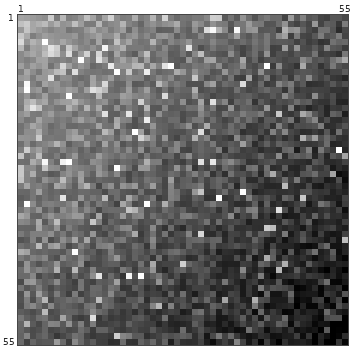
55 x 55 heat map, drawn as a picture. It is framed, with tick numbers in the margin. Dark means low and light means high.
The top left is the ninth with the highest average. The bottom right is the ninth with the lowest average. No regular stripes run through it. No row or column stands out. The halves do not mirror each other. Values rise toward the top left.
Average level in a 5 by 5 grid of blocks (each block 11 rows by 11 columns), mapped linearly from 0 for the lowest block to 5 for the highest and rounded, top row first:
5 4 4 3 2 / 4 4 3 2 2 / 4 3 3 2 1 / 3 3 2 1 1 / 3 2 1 1 0
